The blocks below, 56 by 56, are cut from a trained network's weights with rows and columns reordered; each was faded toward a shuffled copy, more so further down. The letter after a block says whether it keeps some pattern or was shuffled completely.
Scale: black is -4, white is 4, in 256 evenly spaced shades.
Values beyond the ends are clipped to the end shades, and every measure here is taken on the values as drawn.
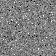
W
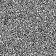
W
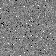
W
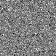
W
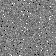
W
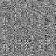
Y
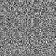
Y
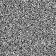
W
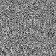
Y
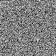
W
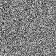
W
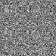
Y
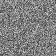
W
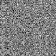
Y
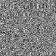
Y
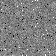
W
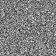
W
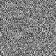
Y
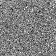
W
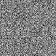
Y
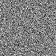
W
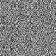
Y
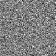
Y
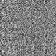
Y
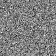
W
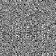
Y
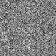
Y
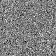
W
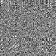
Y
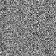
Y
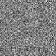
Y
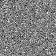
W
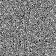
W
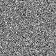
W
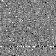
Y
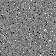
W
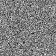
W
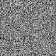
Y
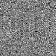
Y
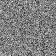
W
